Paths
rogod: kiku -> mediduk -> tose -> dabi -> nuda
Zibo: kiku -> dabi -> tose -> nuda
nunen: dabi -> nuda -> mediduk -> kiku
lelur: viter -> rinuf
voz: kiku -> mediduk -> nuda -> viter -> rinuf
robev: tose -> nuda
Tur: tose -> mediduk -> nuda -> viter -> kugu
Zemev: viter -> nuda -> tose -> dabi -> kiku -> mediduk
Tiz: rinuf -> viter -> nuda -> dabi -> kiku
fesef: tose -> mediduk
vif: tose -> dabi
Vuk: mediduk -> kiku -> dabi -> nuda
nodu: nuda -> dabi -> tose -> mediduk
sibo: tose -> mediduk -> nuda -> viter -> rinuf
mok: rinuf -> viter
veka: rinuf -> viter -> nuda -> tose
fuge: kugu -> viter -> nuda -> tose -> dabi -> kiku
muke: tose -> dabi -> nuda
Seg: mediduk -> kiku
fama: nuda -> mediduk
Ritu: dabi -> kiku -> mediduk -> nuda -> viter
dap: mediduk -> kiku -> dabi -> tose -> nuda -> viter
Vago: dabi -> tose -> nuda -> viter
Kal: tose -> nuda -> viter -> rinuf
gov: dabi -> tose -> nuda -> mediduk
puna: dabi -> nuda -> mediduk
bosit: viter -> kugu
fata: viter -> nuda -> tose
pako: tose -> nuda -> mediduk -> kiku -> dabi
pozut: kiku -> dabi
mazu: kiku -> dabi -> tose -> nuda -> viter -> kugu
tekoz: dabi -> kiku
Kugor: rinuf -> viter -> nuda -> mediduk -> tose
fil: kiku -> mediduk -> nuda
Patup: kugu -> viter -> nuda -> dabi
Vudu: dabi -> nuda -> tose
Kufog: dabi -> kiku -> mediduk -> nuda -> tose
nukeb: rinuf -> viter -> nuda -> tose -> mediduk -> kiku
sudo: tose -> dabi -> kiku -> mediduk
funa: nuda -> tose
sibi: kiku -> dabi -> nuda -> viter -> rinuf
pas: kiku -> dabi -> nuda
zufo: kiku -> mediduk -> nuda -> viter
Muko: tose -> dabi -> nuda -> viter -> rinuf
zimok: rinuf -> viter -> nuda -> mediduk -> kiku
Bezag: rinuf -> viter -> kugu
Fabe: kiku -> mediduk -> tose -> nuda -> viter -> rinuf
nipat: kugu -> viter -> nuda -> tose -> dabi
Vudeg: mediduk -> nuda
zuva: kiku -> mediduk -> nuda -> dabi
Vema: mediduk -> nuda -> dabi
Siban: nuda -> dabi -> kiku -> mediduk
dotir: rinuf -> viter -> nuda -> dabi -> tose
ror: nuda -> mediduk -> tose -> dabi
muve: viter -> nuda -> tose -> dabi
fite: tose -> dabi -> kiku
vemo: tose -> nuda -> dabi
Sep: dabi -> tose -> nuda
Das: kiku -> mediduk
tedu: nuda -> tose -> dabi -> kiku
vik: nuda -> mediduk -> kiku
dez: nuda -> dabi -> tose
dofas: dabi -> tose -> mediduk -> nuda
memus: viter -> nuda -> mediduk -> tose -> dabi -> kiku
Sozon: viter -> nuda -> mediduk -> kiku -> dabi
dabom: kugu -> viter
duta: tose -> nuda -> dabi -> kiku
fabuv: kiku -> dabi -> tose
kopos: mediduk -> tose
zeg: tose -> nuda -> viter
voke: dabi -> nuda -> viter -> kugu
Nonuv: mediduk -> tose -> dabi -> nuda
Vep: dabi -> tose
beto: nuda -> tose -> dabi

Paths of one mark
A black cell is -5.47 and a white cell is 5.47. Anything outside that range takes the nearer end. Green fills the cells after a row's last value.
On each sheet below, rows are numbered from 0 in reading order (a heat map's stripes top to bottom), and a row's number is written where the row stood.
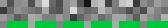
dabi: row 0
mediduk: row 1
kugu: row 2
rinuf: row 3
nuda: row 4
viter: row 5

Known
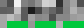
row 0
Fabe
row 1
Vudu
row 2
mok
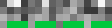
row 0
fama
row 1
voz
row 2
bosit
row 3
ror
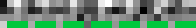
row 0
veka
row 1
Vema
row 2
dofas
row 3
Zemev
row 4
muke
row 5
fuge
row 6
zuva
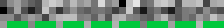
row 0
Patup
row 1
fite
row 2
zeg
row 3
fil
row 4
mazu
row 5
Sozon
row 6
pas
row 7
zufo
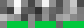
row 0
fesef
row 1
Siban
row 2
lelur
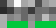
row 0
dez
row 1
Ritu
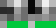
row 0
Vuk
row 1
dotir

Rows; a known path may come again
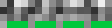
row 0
rogod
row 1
sibi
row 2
fata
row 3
Siban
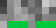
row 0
mok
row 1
Das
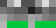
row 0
vik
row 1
beto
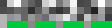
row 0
funa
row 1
memus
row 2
Kal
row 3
nodu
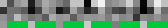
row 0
Ritu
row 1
Tiz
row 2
duta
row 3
veka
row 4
puna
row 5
dotir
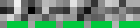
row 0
Muko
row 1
nipat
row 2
gov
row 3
pozut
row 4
zufo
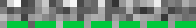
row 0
fama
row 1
lelur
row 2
Vudeg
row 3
voz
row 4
Seg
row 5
robev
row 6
nunen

